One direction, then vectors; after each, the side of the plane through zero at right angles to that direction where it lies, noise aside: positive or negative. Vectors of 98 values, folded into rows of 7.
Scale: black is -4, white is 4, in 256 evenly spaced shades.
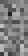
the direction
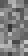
positive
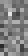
negative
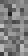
positive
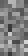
positive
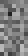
positive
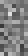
negative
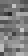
positive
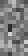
positive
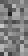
positive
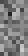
positive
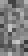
negative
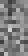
positive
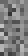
positive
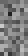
positive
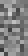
negative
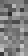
positive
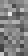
negative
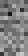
positive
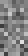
negative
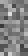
negative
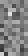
negative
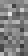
negative
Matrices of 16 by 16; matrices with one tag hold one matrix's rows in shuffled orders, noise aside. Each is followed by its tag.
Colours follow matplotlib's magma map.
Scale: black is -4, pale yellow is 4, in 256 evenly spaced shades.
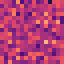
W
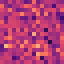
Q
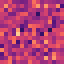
W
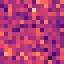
Q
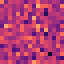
Q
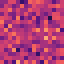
W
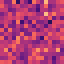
W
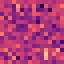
W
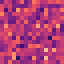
W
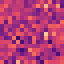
W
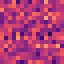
W
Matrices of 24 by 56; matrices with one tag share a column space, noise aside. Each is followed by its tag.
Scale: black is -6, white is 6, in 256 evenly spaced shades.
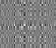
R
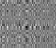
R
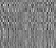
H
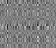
R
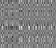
R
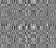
R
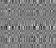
R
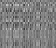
H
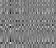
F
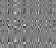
F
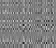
F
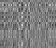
H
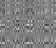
F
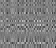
F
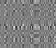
R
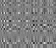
F
